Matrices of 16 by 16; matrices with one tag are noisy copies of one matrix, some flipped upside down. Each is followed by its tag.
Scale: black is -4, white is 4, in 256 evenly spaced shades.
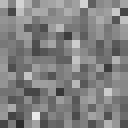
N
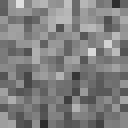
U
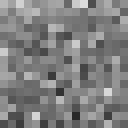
N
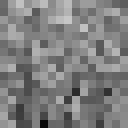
U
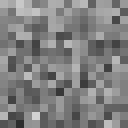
N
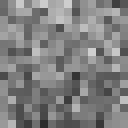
U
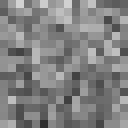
U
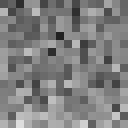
N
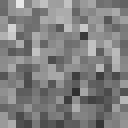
U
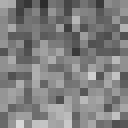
U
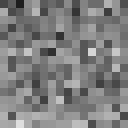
N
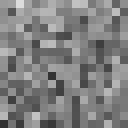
N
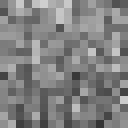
U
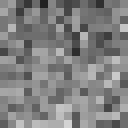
U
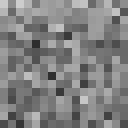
N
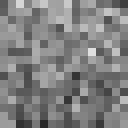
U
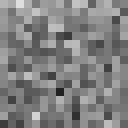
N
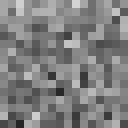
N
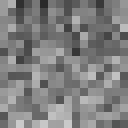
U
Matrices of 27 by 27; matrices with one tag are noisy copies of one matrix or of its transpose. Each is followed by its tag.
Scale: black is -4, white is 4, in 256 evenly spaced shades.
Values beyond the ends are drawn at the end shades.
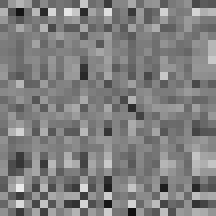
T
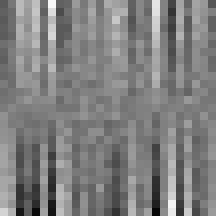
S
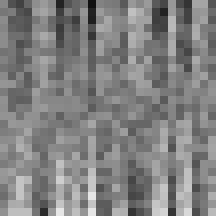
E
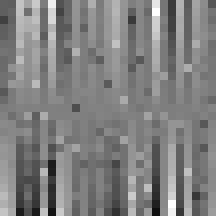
S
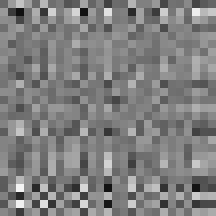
T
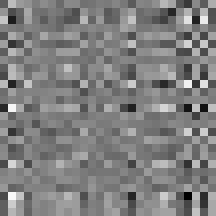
T
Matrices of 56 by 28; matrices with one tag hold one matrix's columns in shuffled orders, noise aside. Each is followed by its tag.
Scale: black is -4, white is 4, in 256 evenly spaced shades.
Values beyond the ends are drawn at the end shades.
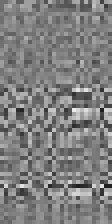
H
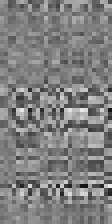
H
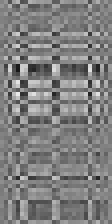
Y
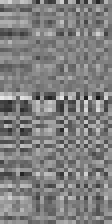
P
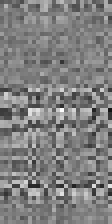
H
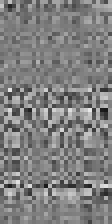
H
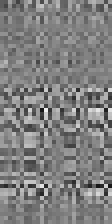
H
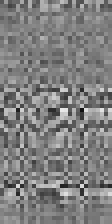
H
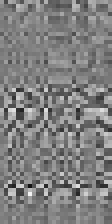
H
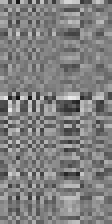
P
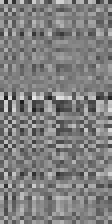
P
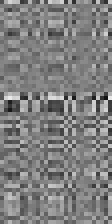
P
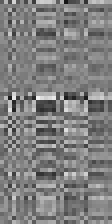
P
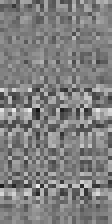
H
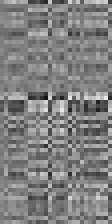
P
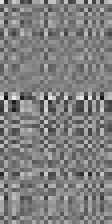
P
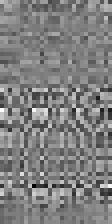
H
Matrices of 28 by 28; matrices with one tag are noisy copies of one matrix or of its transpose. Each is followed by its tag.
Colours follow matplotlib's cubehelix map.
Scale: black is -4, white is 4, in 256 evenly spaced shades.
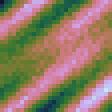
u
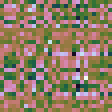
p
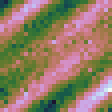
u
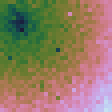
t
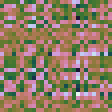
p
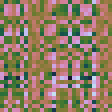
p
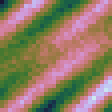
u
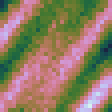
u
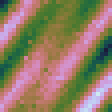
u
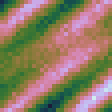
u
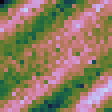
u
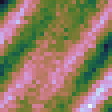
u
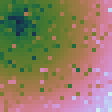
t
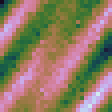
u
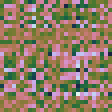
p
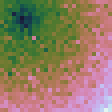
t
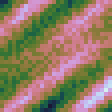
u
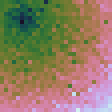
t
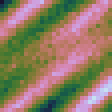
u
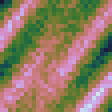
u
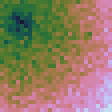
t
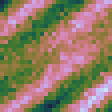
u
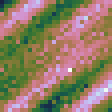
u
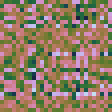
p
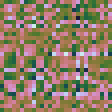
p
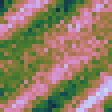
u
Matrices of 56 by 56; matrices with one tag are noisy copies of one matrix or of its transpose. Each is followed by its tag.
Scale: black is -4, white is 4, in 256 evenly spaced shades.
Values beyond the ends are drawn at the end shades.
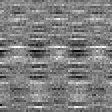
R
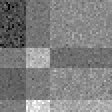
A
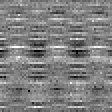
R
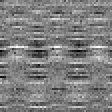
R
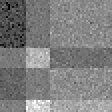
A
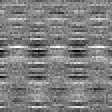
R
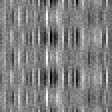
R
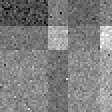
A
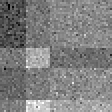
A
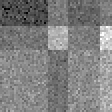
A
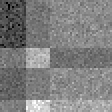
A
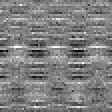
R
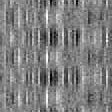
R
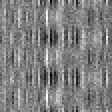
R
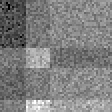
A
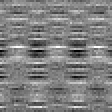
R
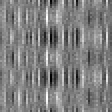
R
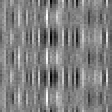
R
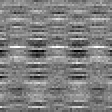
R
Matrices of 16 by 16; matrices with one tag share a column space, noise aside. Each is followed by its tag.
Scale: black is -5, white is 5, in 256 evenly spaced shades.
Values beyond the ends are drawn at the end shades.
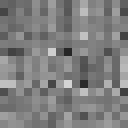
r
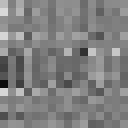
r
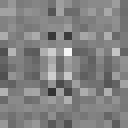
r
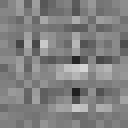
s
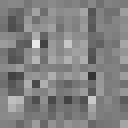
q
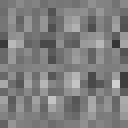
q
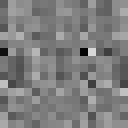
r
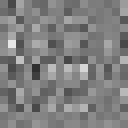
s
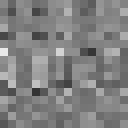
r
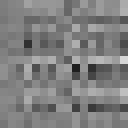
s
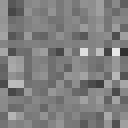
r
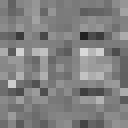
r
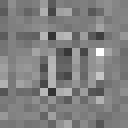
r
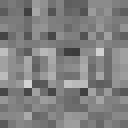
r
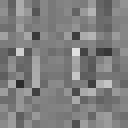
r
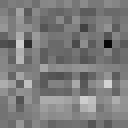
q
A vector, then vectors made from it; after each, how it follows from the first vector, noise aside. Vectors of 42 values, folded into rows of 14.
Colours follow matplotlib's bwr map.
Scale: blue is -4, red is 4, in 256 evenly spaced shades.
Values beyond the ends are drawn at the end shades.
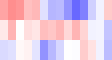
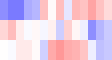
wrapped around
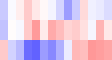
reversed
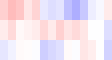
shrunk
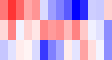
scaled up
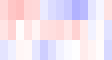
shrunk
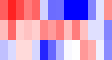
scaled up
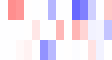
partly zeroed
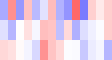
sign-scrambled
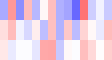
sign-scrambled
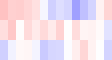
shrunk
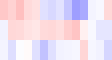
shrunk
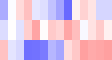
reversed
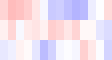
shrunk
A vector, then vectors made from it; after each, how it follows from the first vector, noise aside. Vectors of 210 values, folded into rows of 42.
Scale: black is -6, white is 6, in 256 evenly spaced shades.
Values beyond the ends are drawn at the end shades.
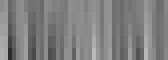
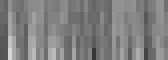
negated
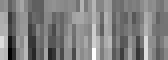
scaled up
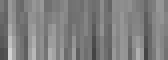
negated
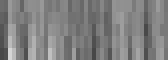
negated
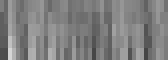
negated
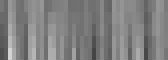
negated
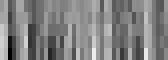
scaled up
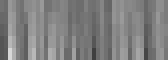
negated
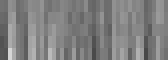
negated
